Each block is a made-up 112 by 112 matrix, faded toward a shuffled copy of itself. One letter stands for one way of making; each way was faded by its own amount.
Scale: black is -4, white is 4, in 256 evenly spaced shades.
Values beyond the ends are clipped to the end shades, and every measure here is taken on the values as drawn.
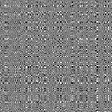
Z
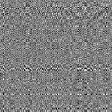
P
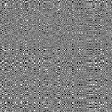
Z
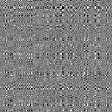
Z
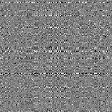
P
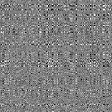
P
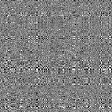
P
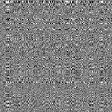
P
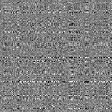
P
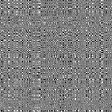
Z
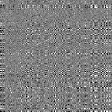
Z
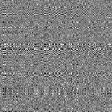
P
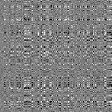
Z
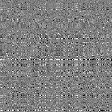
P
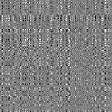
Z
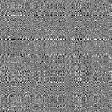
P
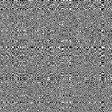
P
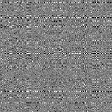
P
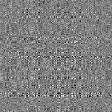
P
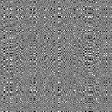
Z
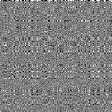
P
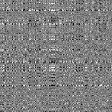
P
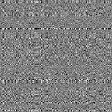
P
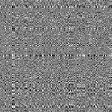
P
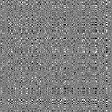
Z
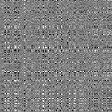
Z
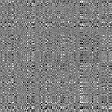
Z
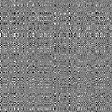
Z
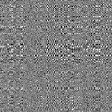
P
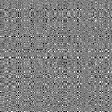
Z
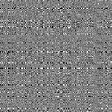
P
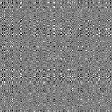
Z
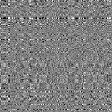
P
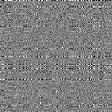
P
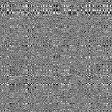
P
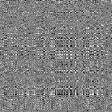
P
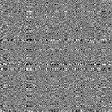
P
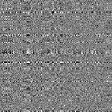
P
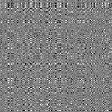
Z
